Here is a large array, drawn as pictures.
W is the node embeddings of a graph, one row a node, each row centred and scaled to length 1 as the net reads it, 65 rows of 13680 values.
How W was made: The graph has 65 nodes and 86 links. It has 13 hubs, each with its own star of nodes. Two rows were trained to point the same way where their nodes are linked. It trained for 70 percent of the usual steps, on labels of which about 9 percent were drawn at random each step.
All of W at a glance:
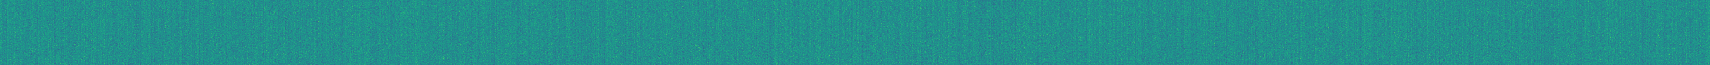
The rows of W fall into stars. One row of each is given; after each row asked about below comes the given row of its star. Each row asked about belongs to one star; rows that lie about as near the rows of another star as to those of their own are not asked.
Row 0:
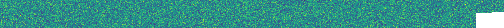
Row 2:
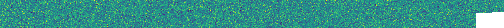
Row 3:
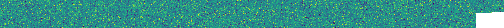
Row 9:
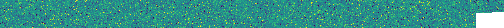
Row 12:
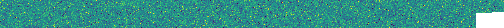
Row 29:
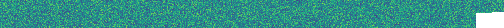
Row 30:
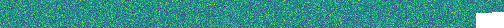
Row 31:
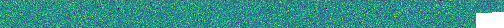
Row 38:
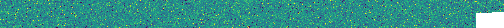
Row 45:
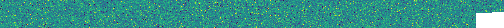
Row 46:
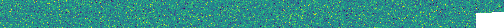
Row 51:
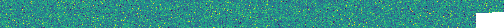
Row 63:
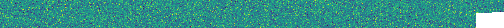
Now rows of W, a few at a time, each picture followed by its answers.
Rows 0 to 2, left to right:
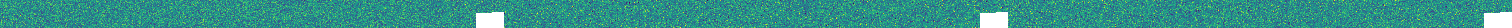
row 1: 3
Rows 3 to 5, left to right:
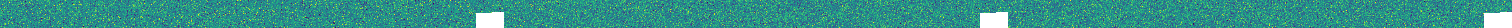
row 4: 46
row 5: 12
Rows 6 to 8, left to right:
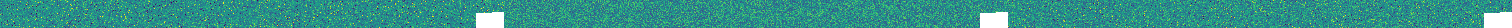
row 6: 63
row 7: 51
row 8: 0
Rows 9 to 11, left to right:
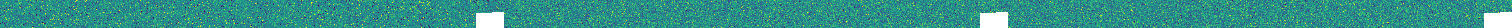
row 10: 63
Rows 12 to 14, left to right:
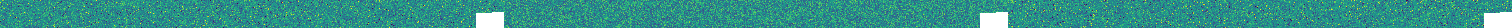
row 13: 12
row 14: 38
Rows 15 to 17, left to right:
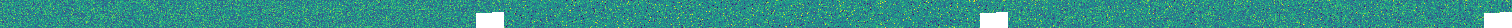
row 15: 45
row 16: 3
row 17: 63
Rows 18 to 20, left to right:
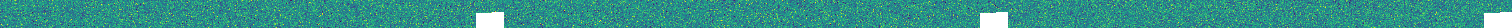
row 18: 29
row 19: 30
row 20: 9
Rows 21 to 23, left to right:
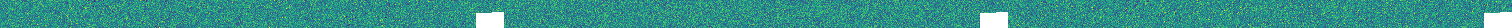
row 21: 46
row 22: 9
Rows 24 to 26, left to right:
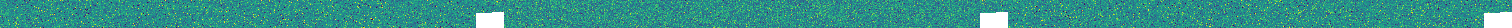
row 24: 2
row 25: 9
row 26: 3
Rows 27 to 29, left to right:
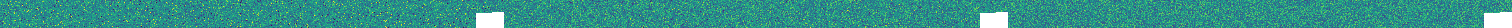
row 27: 31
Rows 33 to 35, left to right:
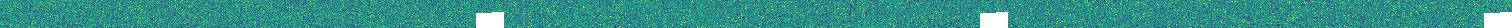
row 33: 46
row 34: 45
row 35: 12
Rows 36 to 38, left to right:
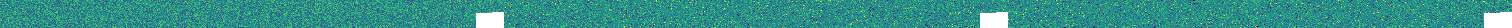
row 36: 63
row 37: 29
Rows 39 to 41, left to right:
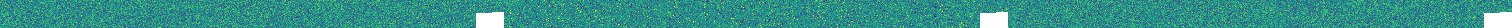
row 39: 2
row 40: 3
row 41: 51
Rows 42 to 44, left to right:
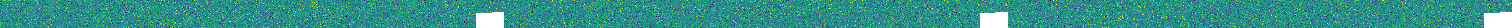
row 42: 9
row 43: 29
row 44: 38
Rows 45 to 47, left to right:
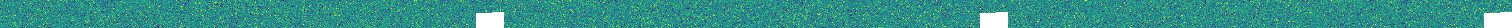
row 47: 38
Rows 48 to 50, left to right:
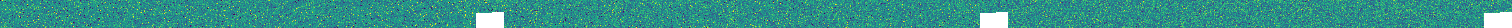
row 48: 29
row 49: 30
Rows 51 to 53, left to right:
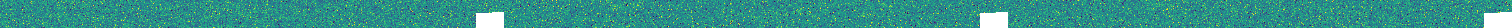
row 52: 51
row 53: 63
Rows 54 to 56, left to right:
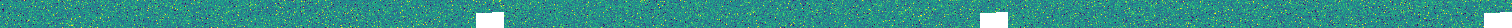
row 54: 31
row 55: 29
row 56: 2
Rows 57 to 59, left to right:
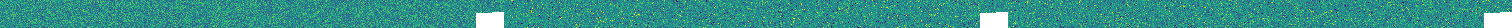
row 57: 31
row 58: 51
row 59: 38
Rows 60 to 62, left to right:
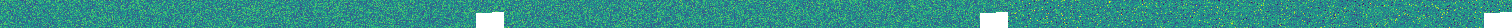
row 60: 3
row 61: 38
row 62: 31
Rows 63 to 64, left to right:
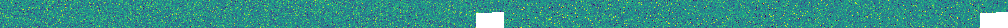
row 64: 51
